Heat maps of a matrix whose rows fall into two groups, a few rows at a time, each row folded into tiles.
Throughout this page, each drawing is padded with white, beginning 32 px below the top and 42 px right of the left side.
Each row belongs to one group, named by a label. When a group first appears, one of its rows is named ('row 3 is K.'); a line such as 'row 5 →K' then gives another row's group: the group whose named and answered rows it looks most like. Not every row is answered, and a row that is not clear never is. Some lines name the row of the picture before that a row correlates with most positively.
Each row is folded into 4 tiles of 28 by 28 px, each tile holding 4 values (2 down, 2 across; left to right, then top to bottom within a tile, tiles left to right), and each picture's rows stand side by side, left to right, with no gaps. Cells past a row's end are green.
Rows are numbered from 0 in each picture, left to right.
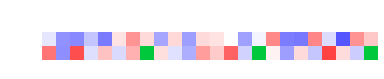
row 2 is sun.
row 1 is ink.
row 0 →sun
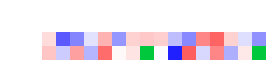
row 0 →sun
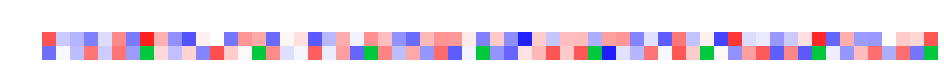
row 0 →ink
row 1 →sun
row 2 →ink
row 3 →sun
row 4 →sun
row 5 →ink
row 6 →ink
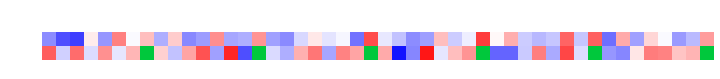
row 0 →sun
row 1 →ink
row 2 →ink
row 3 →ink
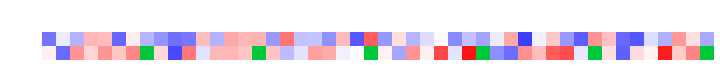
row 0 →sun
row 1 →sun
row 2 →ink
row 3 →sun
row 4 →ink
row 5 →sun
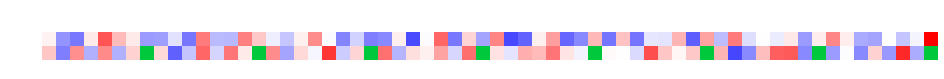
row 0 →sun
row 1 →ink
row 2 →sun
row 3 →sun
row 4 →sun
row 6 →ink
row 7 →ink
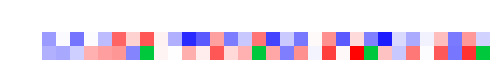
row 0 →ink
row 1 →sun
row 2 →sun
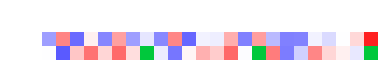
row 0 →ink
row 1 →ink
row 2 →ink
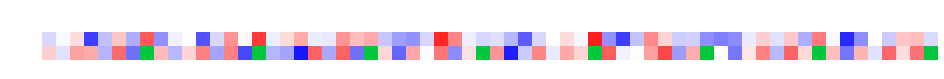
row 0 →ink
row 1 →ink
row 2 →ink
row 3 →sun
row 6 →ink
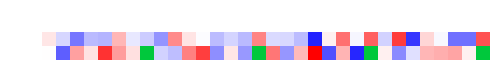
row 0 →sun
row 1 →ink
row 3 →ink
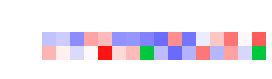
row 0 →sun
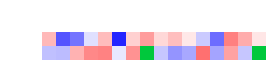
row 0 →sun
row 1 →ink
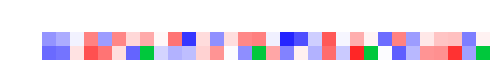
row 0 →ink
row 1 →ink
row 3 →ink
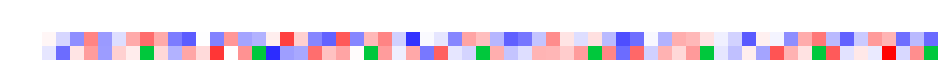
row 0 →ink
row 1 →sun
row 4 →sun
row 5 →sun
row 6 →sun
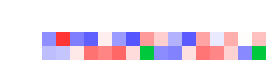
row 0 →ink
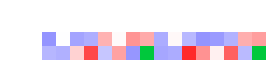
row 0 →ink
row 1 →ink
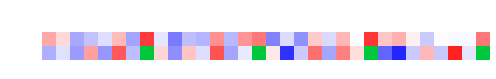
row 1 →sun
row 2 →ink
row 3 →ink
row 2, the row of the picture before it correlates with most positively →0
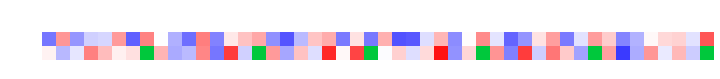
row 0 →ink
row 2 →sun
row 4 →sun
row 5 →ink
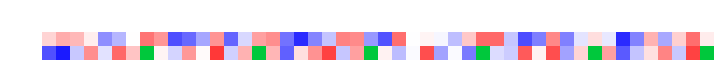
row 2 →sun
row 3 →ink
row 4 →sun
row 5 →sun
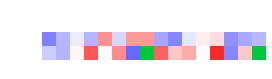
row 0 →ink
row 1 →sun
